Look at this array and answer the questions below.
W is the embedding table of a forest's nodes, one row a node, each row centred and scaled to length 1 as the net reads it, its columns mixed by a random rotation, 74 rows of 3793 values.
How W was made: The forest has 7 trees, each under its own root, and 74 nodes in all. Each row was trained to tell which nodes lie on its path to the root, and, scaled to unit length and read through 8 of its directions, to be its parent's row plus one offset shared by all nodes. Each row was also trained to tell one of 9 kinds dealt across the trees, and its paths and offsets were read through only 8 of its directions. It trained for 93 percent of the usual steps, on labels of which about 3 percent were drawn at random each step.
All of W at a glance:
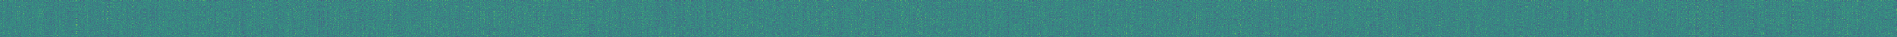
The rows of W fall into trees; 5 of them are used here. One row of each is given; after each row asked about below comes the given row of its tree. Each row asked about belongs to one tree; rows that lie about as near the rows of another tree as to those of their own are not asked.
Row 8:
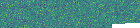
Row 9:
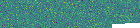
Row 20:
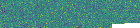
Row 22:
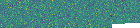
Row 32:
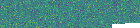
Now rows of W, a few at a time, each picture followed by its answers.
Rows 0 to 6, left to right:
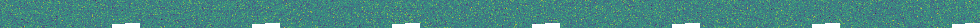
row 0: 8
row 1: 8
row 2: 20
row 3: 9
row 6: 20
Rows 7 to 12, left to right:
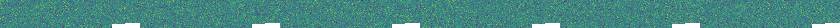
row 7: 22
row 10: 8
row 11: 20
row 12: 22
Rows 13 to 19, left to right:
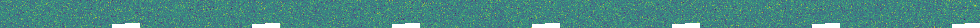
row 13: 22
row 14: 22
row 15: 20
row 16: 20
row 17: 32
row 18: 9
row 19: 20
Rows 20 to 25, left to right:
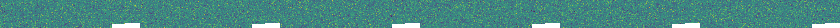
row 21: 8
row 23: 22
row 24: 8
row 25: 22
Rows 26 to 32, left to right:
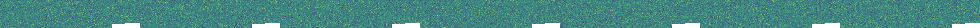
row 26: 9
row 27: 22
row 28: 32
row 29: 9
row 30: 9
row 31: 32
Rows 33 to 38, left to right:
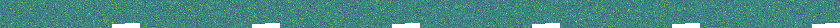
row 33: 20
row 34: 9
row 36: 22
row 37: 22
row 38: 9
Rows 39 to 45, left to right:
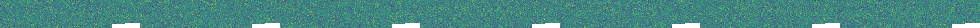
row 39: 9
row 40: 22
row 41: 20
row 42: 22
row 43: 9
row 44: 22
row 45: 9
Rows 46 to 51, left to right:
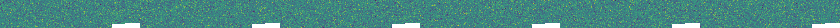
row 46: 20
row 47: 22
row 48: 8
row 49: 9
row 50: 9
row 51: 8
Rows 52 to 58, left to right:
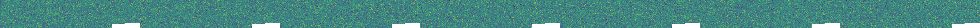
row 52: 8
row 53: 22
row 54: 8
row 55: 20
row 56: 9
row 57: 20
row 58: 20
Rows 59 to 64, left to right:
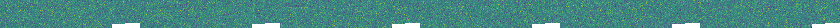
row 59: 9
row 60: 9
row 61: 22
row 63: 9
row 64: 22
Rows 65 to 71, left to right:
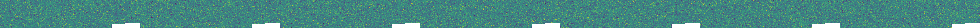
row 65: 8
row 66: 32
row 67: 8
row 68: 22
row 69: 8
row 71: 20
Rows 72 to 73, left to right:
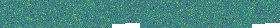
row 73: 9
